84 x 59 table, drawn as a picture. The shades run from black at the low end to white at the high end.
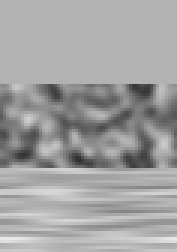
It is made of 3 by 1 panels. Panel 1,1: high, flat. Panel 2,1: middling, blotchy, strong in contrast. Panel 3,1: high, streaked across.
